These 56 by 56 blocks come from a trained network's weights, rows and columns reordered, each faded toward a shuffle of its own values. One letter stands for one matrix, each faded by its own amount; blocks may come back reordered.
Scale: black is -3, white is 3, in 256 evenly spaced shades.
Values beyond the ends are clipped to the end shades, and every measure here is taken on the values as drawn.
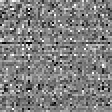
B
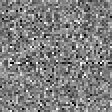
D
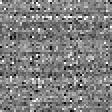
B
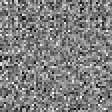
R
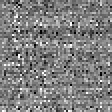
B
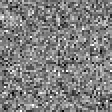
R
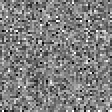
D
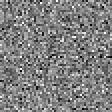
D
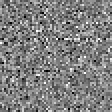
D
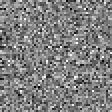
R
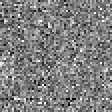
D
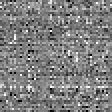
B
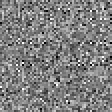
R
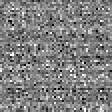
B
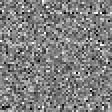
D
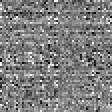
B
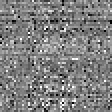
B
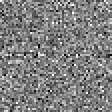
D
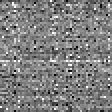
B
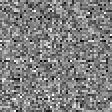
R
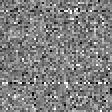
D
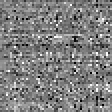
B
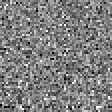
D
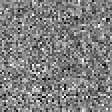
R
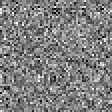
R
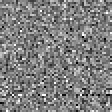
D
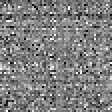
B
